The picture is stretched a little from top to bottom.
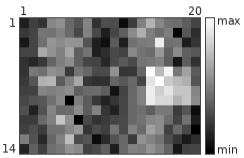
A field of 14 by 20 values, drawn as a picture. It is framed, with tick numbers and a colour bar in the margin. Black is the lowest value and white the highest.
Stripes running up and down repeat 2 times from left to right. The middle right is the ninth with the highest average. An odd patch, higher than its surroundings, sits in the middle right.
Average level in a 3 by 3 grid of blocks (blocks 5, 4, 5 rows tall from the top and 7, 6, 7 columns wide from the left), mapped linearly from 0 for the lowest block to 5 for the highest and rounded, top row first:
1 0 2
2 0 5
1 0 1
